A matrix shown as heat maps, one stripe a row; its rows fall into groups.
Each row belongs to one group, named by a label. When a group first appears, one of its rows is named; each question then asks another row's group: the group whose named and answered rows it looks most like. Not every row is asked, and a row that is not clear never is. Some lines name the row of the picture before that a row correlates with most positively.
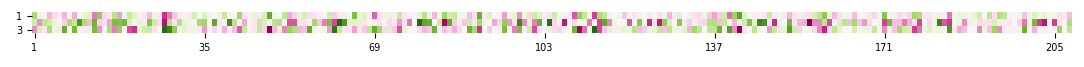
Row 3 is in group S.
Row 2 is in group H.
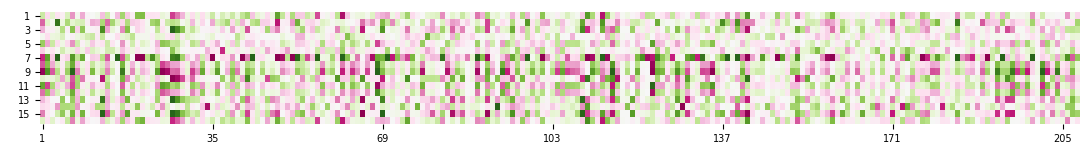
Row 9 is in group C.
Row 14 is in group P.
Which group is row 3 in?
S
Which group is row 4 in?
H
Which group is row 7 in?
S
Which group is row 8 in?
C
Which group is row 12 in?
C
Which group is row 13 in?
S
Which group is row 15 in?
S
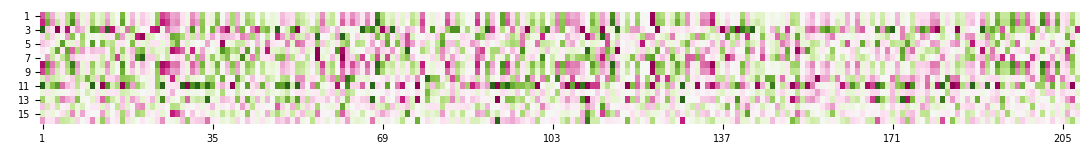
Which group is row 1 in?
C
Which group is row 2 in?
C
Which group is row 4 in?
S
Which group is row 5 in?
H
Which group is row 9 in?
C
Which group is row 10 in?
H
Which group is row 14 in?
S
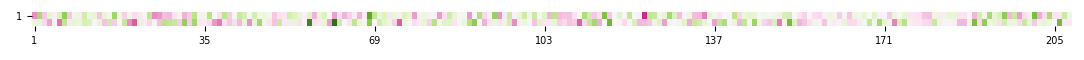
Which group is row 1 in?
C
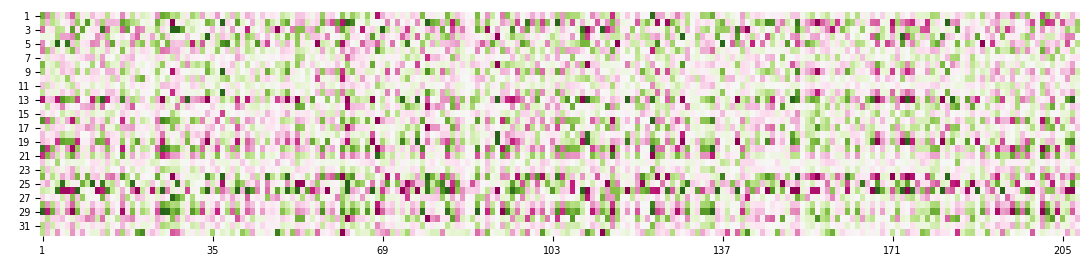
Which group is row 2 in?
H
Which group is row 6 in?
C
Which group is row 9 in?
H
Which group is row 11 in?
C
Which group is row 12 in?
H
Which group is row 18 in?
P
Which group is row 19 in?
P
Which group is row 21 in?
C
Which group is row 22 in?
S
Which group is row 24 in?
H
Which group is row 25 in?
H
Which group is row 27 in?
S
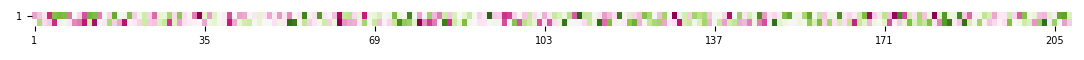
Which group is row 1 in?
P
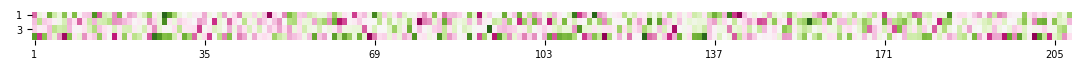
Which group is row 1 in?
S
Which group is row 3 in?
P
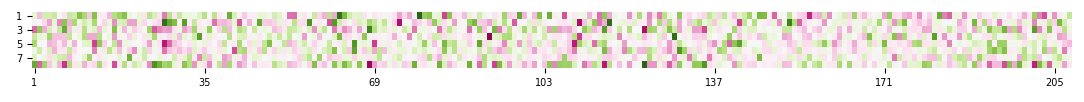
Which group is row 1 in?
H
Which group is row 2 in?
S
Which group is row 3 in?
C
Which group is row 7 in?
P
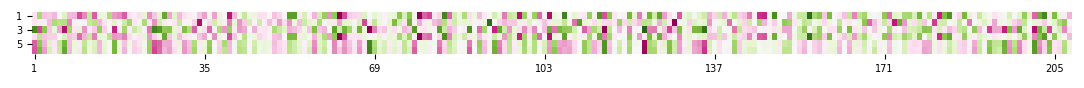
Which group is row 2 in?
P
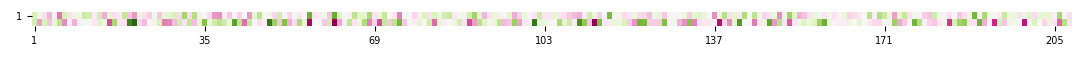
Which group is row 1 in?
S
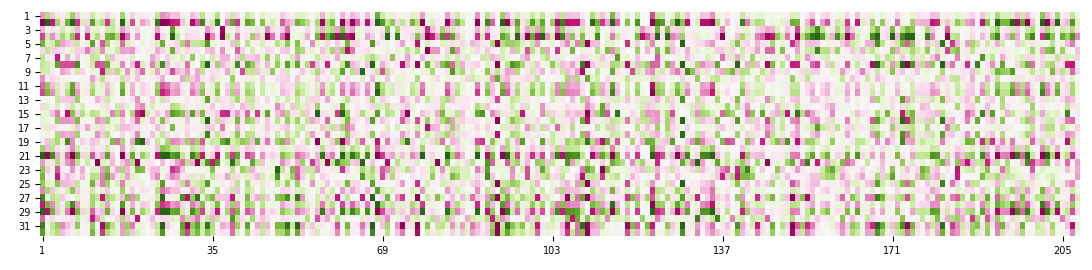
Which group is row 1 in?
C
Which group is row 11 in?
C
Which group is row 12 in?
C
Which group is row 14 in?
S
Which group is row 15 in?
S
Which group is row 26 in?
C
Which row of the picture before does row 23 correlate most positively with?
2
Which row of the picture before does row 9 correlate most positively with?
1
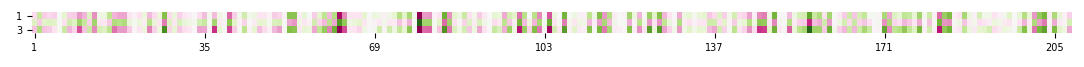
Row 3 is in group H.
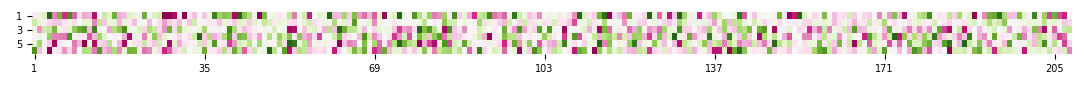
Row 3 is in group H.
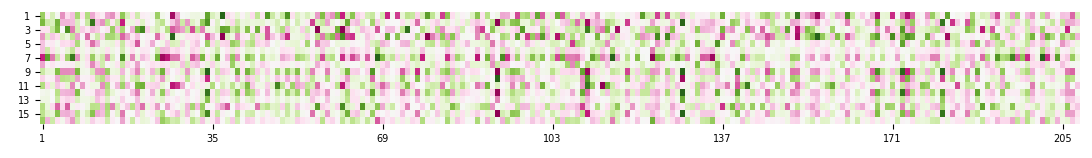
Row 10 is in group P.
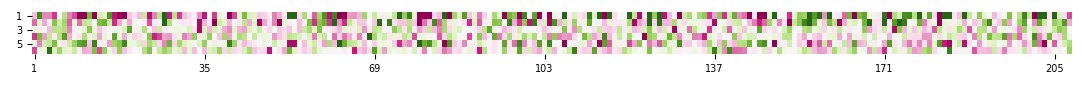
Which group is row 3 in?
P
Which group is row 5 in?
H
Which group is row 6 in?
S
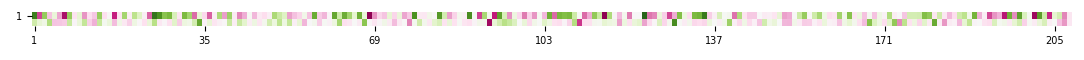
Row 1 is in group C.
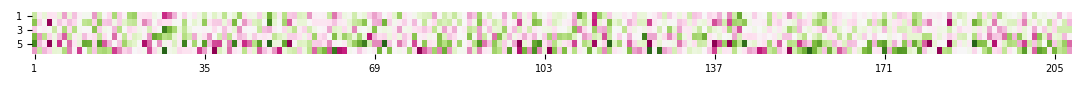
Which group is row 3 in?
S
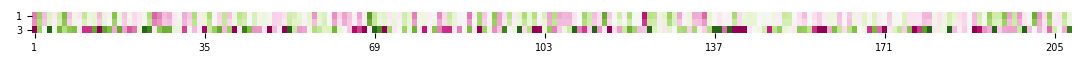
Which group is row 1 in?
C
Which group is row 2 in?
C
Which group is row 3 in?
S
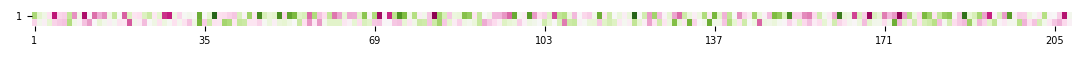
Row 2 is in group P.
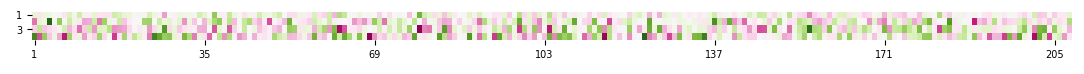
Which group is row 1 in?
H
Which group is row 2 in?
S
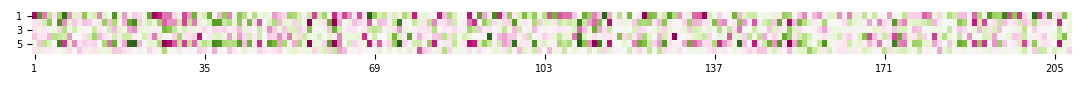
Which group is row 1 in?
C
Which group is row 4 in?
P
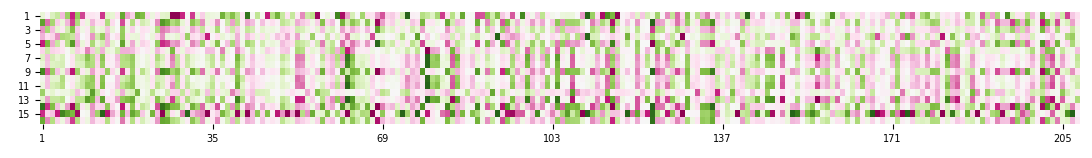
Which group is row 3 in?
C
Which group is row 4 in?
P
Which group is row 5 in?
C
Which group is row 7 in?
H
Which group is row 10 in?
H
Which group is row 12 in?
P
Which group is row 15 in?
P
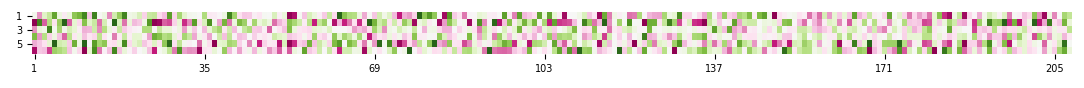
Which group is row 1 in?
H
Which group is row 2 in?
C
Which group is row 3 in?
S
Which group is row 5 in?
H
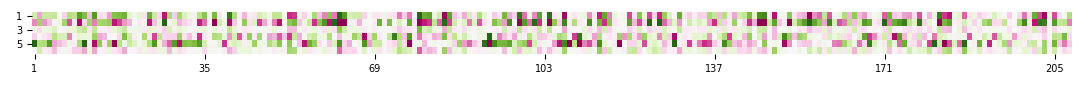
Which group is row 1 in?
H
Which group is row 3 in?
H
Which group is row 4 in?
P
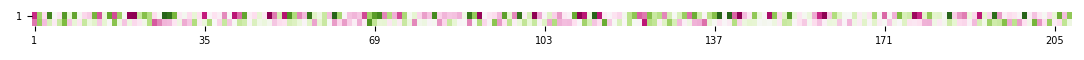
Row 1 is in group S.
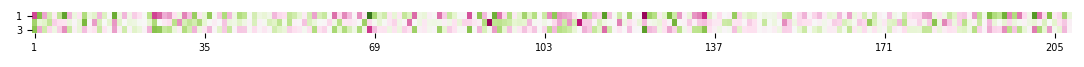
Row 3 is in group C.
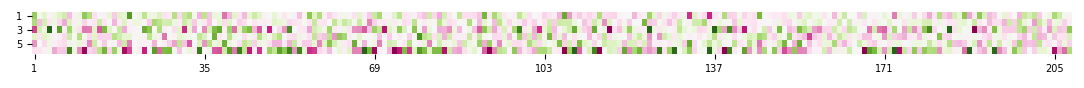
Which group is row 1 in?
P
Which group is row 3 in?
S
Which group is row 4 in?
H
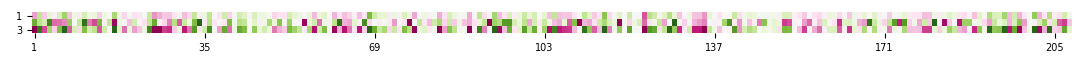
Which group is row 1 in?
C
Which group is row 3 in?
C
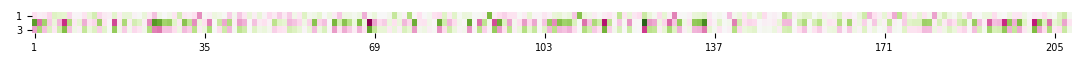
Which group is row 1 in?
P
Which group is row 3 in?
C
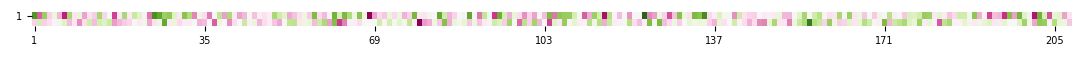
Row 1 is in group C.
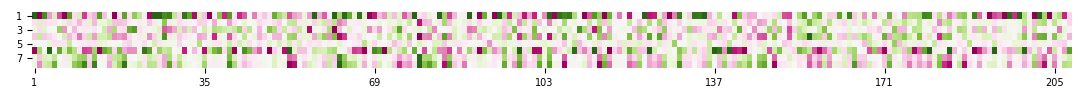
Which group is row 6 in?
S
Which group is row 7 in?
H
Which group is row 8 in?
H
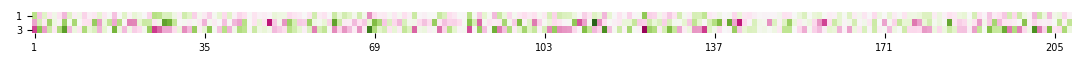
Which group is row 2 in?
S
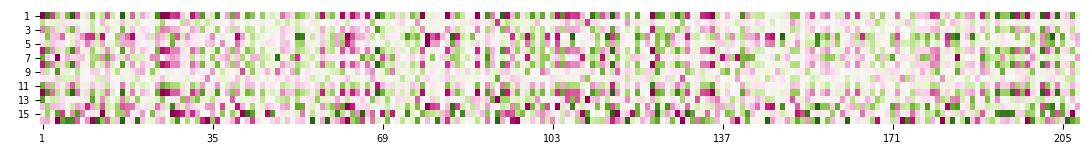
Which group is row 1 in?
C
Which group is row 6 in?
C
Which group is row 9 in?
S
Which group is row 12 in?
C
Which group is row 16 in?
P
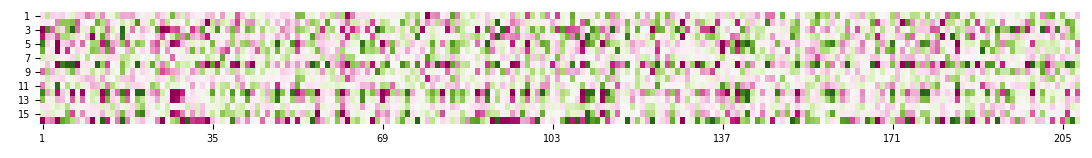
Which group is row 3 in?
C
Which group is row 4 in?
P
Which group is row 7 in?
H
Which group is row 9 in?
C
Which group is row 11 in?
S
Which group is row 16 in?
P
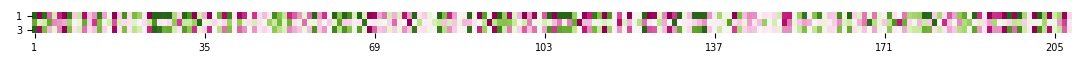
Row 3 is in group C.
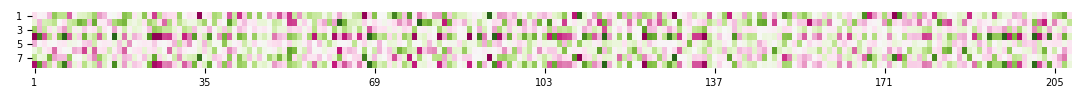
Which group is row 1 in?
P
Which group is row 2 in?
H
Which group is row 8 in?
C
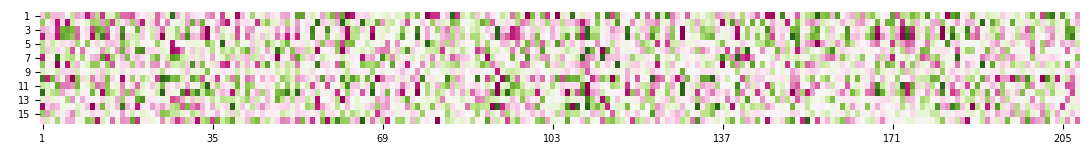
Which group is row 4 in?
P
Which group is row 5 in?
H
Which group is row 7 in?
S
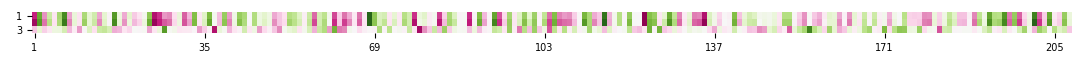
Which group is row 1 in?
C
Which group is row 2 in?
C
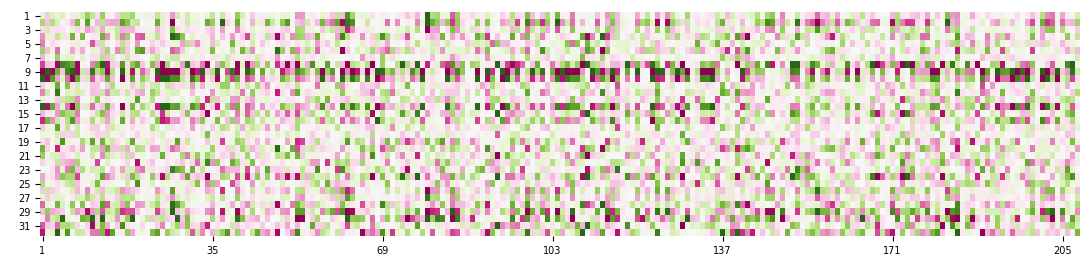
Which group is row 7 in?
S
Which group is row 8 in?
P
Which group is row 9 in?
C
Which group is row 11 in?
S
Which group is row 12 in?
S
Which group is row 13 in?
P
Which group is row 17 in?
S
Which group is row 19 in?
H
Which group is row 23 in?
S
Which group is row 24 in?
P
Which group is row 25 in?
P
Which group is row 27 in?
H
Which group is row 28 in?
S
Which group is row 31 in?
P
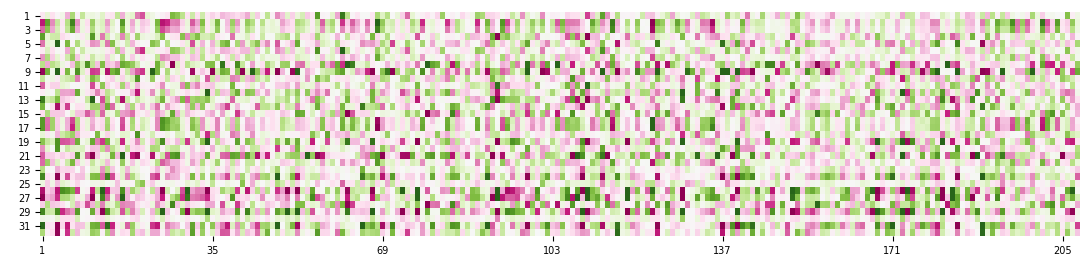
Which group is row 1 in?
S
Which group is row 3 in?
C
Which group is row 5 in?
S
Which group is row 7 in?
C
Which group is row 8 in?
H
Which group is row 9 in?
S
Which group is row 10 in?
P
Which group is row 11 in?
P
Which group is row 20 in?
S
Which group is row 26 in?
P
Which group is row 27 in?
P
